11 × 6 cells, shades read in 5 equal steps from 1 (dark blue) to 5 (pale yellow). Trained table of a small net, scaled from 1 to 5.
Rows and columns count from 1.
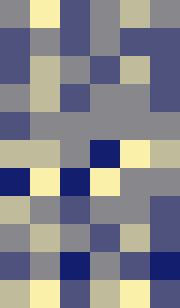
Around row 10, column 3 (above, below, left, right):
3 2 3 3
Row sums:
20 14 17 17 17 21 18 17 18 12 22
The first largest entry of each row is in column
2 2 2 2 2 5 2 1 2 2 2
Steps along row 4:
up down up same down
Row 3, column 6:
2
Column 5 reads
4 2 4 3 3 5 3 3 4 2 5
